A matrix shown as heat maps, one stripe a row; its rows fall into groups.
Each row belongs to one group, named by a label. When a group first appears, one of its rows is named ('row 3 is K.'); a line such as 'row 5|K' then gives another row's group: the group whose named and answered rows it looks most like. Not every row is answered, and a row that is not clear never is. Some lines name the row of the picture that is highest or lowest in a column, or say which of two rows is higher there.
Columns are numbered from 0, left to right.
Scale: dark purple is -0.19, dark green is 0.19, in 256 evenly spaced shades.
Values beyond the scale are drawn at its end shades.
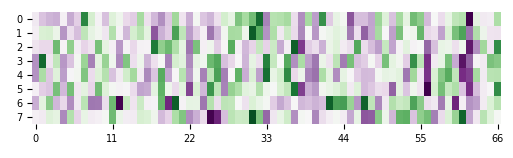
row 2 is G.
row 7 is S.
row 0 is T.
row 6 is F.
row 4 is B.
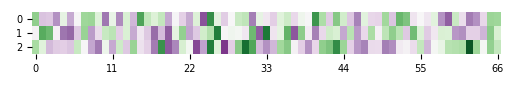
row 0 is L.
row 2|B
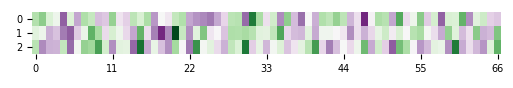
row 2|L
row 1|T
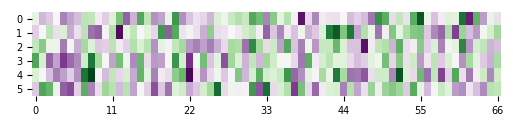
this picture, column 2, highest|5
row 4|T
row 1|F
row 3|T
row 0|T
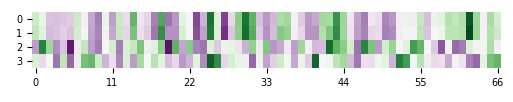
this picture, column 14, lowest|3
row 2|F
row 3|L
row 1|B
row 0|B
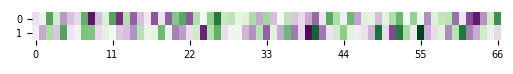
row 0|F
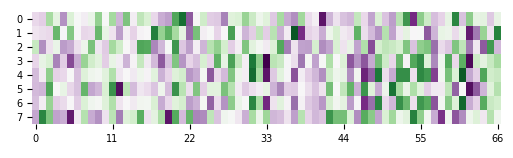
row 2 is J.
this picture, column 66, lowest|2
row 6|S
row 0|S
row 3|T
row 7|F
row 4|S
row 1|G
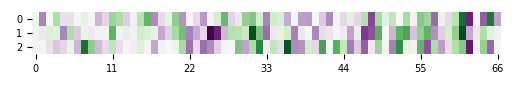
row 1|S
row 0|J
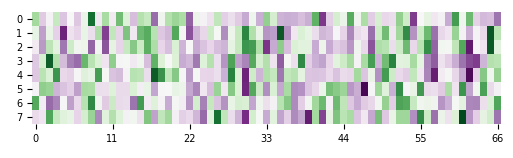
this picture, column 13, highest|1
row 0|J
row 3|F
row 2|S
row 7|J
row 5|T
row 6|L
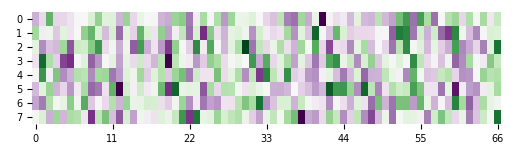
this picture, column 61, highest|6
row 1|L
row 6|S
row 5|F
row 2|L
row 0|S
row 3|F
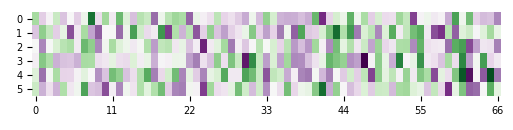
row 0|J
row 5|L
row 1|F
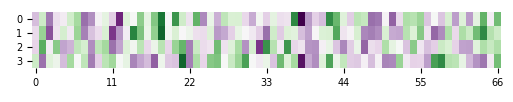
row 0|G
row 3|B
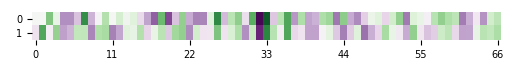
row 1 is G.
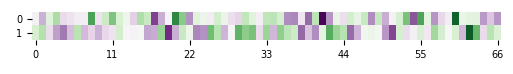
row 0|J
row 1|B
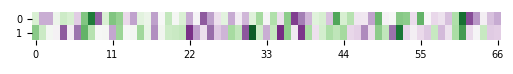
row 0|J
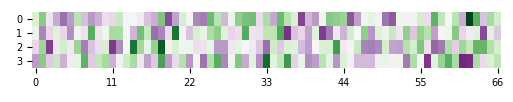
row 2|G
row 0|B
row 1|J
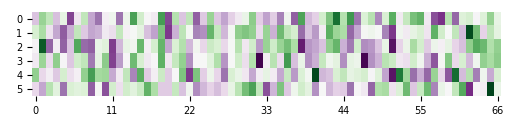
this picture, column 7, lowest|2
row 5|S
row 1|B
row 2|G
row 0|F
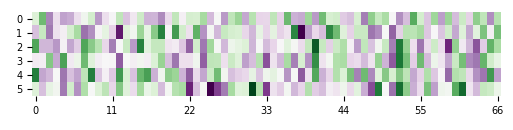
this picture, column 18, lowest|0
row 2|L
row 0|T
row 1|G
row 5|S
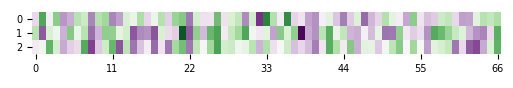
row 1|B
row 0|G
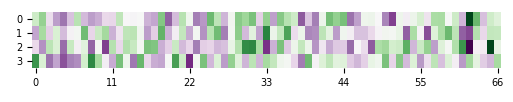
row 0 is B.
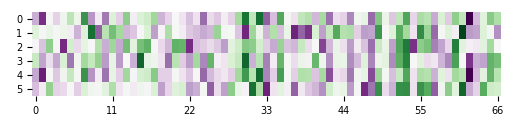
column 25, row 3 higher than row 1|Yes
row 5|S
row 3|L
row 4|S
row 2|S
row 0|S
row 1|J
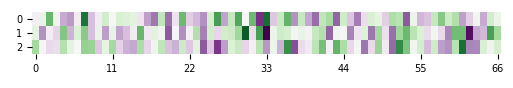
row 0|B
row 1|L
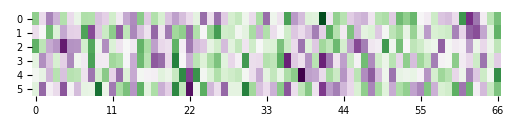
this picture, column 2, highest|1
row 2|T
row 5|S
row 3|J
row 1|F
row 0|L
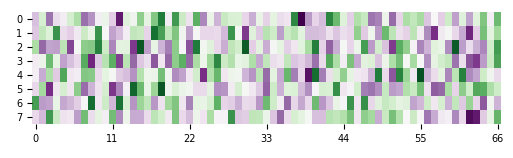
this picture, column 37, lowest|4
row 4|L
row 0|G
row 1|G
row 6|J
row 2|L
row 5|G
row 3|F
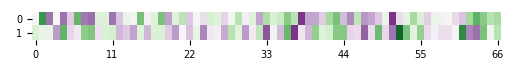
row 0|G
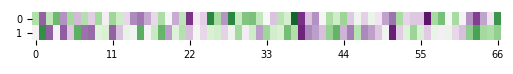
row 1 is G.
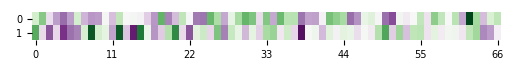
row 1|T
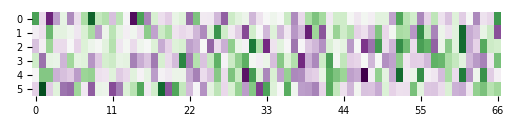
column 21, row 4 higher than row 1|Yes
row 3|B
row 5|G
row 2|S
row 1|J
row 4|T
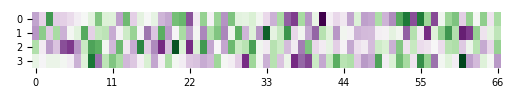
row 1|B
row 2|T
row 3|J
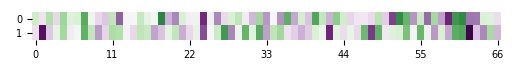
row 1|J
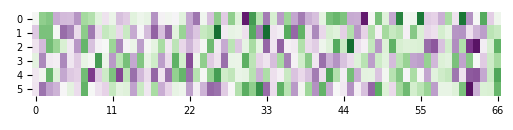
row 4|F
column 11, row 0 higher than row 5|No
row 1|F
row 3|S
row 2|F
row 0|T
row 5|S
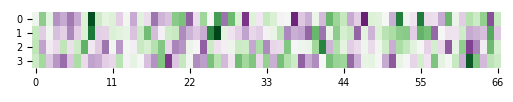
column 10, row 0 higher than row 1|Yes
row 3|B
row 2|L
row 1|J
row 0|T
